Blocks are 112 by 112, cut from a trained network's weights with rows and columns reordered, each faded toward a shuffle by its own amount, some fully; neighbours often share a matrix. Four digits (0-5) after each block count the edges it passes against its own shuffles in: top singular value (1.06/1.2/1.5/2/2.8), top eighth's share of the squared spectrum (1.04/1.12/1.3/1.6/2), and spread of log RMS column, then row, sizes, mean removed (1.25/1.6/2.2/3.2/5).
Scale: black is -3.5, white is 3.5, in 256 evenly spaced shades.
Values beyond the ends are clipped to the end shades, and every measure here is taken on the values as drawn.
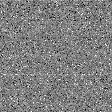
1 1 1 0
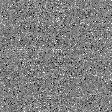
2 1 1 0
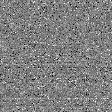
2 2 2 1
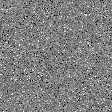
0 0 0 0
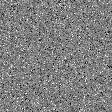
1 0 0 0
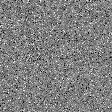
0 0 0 0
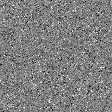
1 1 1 0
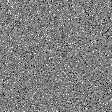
1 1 0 0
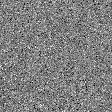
1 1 0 0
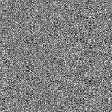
4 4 2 2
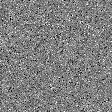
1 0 0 0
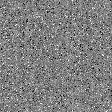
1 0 0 0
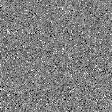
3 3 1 2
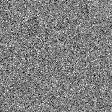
2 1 0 0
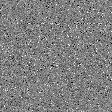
2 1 0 0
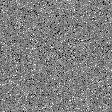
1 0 0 0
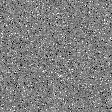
0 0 0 0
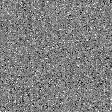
1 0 0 0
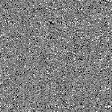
3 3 2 2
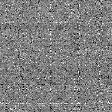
3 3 3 2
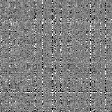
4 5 4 2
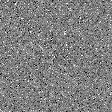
1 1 0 0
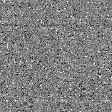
1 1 1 0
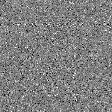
2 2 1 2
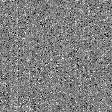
2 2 0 1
